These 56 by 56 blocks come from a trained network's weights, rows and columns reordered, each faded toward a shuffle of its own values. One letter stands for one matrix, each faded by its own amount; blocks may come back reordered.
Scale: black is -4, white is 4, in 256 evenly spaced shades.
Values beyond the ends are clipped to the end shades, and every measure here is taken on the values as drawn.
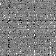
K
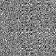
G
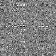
G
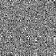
G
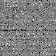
K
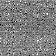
K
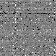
K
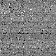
K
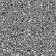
G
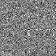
G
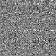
G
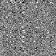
G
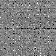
K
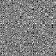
G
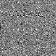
G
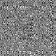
G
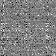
K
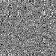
G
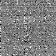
K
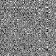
G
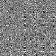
G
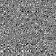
G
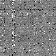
K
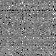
K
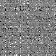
K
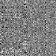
G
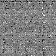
K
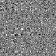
G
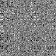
G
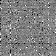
K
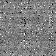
K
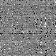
K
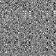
G
